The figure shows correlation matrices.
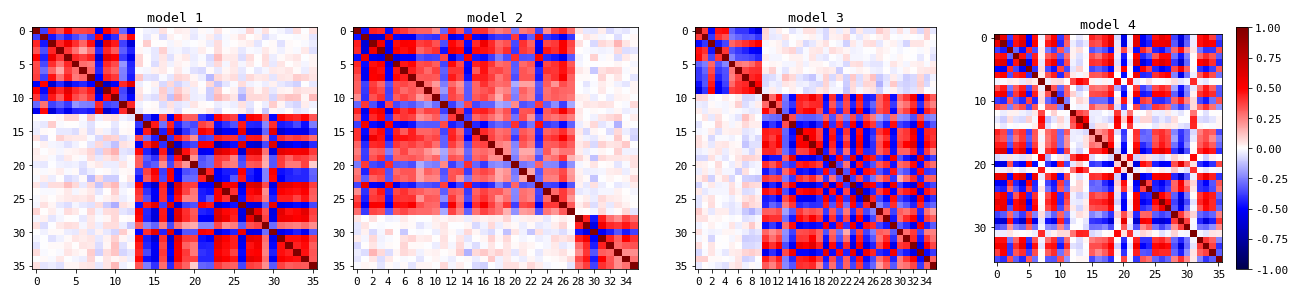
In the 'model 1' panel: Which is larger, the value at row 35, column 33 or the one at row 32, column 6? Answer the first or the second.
the first
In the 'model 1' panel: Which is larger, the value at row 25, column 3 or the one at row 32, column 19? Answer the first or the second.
the second
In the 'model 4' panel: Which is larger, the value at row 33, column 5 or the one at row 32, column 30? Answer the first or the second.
the second
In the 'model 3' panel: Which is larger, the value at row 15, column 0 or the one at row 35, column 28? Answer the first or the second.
the second
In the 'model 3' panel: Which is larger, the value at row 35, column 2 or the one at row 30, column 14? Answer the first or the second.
the first
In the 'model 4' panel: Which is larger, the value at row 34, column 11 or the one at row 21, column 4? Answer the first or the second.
the first
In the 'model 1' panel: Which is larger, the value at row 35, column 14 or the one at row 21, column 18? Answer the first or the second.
the first
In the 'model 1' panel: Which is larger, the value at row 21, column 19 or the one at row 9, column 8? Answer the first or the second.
the first
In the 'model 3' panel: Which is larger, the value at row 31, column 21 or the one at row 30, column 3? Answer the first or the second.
the second
